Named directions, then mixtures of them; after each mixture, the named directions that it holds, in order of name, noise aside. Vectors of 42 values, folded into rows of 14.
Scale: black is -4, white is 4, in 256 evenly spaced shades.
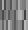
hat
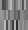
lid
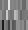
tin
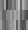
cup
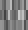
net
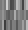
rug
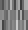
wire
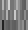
rug, tin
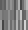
hat, wire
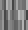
net, rug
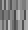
hat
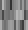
cup, hat, lid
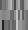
tin, wire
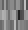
hat, lid, net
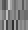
lid, tin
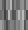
net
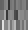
tin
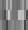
net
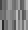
hat, tin, wire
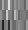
tin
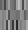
hat, lid, rug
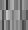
cup, rug, tin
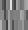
lid, net, wire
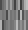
wire
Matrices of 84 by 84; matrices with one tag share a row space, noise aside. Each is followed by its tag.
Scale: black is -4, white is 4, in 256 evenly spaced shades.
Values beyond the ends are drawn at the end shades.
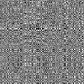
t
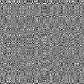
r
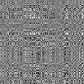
t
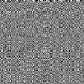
r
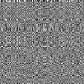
r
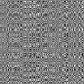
t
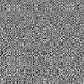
r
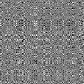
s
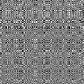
s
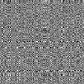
r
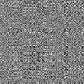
t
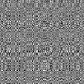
r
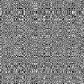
s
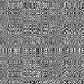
t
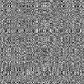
r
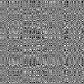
t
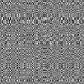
r
